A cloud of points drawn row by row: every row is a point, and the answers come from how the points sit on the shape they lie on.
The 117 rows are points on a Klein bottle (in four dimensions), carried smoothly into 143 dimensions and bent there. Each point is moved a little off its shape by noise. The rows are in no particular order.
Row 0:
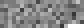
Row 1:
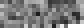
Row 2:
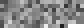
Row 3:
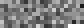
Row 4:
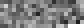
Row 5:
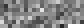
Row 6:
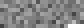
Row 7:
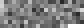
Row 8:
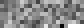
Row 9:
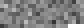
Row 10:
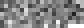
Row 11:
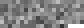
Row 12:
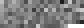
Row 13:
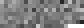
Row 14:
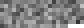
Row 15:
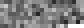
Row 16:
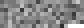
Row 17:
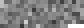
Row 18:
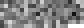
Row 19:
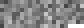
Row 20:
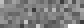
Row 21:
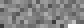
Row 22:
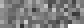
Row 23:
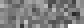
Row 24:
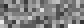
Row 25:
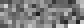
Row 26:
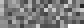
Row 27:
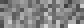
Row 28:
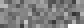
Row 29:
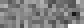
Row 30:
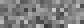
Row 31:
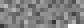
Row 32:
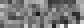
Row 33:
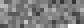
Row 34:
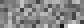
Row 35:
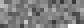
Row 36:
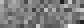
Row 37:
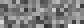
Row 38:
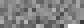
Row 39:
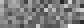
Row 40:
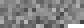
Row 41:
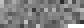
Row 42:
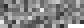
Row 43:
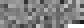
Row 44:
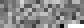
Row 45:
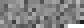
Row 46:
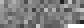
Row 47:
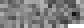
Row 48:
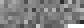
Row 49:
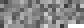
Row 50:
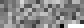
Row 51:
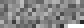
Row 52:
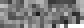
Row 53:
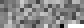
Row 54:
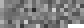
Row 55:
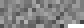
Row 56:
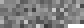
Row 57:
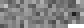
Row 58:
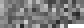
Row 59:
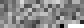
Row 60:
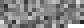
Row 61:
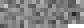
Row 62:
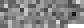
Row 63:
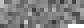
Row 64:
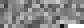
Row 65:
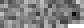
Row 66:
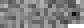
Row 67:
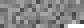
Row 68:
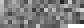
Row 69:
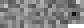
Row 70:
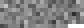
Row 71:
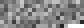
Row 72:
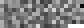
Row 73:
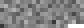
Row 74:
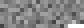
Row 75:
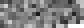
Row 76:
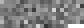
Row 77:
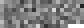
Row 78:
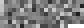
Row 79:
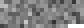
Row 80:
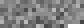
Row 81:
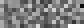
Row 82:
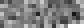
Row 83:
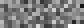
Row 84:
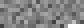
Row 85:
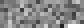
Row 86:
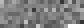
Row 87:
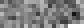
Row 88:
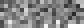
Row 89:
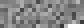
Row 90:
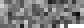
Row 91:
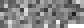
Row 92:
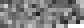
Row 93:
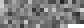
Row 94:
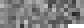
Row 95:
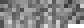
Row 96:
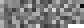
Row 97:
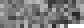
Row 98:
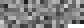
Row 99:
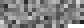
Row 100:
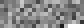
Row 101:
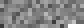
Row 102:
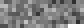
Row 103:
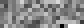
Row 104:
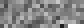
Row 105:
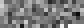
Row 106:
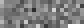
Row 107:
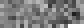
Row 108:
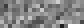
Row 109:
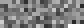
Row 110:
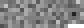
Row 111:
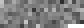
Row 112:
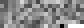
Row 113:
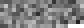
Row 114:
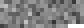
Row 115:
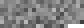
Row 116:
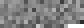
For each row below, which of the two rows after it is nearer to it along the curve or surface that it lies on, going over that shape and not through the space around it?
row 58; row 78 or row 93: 78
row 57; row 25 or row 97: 97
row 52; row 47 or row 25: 25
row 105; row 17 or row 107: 107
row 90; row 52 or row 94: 52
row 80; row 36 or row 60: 36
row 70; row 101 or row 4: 101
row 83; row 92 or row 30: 30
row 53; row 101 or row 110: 110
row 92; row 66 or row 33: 33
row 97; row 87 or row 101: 87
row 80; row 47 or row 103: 103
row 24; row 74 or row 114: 74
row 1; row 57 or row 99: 57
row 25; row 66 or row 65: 65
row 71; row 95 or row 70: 70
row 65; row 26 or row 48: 48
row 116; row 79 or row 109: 79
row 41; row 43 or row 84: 43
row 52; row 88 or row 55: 88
